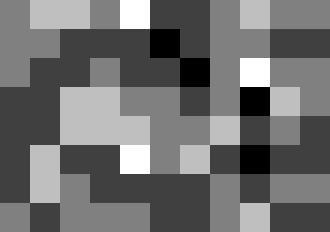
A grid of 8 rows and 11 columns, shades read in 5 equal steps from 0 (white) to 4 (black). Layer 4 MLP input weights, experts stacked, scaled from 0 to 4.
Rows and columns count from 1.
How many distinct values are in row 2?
3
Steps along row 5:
same down same same up same down up down up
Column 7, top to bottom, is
3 3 4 3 2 1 3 3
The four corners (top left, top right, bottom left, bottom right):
2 2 2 3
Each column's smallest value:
2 1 1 1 0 2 1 1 0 1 2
